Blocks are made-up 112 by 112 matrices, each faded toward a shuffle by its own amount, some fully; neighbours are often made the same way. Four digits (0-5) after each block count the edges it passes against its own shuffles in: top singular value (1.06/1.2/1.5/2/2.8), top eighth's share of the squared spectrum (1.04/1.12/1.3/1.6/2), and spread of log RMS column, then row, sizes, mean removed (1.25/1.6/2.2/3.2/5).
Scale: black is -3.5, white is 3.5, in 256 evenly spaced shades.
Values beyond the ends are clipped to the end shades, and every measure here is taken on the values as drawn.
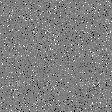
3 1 0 0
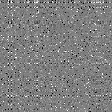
5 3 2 2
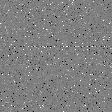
3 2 0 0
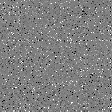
4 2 1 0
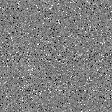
3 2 0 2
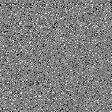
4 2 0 2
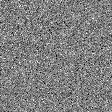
0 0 0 0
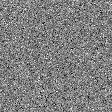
0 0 0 0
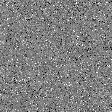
0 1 0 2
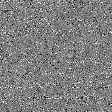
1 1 0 2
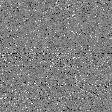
2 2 0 2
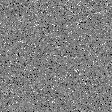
0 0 0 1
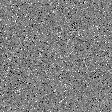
0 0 0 0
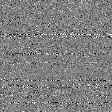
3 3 0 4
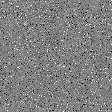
1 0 0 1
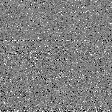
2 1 0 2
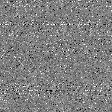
2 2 0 3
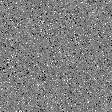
0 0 0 0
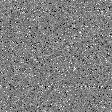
1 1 0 2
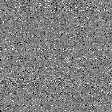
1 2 0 3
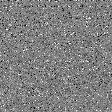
1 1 0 2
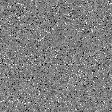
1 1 0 2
